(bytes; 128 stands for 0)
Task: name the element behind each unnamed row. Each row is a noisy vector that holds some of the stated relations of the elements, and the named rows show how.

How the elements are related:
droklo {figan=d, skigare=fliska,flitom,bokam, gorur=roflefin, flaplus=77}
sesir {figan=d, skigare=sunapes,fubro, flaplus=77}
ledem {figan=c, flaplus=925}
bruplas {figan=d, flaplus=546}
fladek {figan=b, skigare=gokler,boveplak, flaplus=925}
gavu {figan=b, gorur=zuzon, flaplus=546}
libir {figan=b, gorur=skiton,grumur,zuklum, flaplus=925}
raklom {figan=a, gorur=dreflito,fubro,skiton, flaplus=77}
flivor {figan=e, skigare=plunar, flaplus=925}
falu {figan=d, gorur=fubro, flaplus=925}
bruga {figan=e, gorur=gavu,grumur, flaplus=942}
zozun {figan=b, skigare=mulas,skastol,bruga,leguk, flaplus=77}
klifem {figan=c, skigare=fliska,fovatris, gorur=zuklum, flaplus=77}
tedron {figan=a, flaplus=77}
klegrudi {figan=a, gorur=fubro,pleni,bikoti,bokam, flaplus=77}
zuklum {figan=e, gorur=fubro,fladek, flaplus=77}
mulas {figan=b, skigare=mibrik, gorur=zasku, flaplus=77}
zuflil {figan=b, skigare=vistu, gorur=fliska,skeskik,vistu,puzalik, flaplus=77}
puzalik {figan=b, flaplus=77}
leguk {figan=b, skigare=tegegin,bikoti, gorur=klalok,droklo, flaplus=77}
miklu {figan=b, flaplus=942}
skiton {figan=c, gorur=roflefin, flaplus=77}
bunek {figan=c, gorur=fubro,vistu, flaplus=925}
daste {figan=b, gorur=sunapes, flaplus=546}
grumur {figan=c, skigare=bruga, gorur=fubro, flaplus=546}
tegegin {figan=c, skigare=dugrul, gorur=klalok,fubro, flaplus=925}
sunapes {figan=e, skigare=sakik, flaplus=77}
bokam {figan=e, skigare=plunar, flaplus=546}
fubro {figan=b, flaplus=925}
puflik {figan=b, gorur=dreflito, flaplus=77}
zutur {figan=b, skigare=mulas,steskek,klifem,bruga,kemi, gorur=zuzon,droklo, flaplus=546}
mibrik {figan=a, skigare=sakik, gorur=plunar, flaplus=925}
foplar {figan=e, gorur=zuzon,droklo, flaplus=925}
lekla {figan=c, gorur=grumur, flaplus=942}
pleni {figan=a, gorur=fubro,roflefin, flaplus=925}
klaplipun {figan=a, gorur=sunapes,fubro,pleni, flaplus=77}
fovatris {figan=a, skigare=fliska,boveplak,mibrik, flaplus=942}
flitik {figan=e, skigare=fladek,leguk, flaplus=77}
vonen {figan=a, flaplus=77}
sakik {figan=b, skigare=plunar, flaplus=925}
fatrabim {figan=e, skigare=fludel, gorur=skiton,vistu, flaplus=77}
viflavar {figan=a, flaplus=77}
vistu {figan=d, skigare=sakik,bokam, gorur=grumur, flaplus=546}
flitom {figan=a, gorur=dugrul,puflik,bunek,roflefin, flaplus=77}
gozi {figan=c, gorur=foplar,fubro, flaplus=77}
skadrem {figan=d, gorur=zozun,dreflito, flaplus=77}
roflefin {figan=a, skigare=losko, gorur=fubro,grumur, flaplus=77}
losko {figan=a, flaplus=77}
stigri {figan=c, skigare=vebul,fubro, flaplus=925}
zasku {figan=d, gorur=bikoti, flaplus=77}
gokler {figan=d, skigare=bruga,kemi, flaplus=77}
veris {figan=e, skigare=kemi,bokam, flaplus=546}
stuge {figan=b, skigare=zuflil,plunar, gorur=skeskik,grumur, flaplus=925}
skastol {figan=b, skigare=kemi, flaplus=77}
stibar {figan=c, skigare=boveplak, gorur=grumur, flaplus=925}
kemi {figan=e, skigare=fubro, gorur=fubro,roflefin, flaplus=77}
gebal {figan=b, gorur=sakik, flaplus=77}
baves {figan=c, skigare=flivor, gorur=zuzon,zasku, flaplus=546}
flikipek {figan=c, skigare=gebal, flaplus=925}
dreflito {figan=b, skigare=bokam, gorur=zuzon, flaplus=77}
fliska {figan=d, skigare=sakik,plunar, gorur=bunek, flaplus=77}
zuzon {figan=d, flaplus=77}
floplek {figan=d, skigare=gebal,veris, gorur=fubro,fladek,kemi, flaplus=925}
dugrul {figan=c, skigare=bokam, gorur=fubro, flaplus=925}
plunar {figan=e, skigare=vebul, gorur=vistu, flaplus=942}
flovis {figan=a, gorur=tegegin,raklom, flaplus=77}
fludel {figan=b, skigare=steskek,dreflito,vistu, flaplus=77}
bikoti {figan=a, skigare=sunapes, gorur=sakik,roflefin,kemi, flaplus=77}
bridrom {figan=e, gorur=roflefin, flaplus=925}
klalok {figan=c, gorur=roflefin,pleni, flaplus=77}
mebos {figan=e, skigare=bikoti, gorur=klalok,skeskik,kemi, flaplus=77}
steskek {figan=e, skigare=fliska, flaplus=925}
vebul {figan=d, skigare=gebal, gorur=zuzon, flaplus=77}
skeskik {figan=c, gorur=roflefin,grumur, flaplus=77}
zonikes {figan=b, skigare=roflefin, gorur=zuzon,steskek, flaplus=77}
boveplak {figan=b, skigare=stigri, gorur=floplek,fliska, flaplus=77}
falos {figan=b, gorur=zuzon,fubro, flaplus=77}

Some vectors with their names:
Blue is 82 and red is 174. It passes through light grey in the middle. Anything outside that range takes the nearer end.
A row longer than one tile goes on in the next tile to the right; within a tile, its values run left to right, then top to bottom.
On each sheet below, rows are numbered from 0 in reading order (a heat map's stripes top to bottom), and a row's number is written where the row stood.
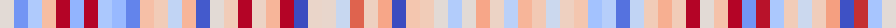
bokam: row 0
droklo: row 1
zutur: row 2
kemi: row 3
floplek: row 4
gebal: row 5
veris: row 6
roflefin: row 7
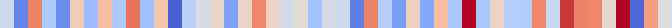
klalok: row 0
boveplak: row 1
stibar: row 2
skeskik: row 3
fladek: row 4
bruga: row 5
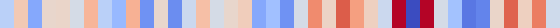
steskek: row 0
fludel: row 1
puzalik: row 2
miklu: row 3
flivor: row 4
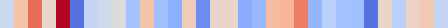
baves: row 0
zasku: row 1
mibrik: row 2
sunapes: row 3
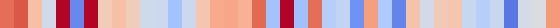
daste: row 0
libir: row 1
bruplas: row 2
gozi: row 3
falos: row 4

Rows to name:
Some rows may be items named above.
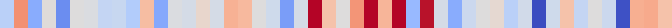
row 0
flitik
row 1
ledem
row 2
fubro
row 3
grumur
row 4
vebul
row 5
zuklum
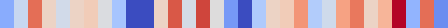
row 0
tegegin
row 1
sakik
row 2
fliska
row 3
fovatris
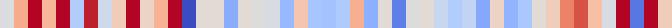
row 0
grumur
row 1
zutur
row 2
sesir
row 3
flitik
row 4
zuflil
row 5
daste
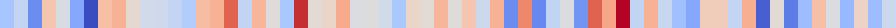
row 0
dreflito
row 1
libir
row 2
pleni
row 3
bridrom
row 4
bikoti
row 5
vistu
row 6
droklo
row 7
klifem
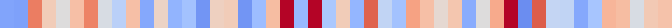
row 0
dugrul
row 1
zonikes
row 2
bokam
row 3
falu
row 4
plunar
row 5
stuge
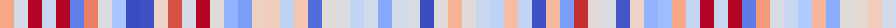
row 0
lekla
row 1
sakik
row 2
droklo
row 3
zuzon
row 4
foplar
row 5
gokler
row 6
lekla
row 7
ledem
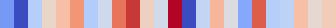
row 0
fliska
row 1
gavu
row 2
bunek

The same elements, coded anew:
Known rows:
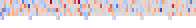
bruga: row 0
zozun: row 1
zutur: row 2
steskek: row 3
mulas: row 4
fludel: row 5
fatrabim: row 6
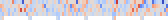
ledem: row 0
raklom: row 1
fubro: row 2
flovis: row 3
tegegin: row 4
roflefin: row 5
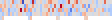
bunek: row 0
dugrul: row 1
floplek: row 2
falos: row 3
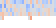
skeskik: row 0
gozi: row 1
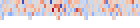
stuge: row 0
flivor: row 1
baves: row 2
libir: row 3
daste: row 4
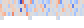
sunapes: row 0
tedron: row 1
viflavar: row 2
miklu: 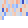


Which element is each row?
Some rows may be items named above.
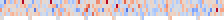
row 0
flitik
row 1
gokler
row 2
kemi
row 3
veris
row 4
floplek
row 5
pleni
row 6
zuzon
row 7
stibar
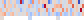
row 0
zuklum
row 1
sakik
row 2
flivor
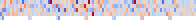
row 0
bruga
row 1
bikoti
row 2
fovatris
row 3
vistu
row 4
bikoti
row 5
fliska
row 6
klifem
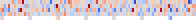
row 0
grumur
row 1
zuflil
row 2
bruplas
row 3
floplek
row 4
lekla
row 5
stibar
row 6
fovatris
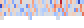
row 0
gebal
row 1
pleni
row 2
plunar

